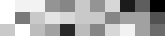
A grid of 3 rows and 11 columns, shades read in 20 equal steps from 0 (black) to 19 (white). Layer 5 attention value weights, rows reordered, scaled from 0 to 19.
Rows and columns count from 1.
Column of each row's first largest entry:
1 1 2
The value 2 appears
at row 1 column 9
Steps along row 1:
down same down down up down up down up down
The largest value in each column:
19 19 18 17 16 15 15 16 18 12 8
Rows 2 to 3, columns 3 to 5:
15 17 16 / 14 12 3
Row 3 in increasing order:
3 8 10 12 12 14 14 15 16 18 19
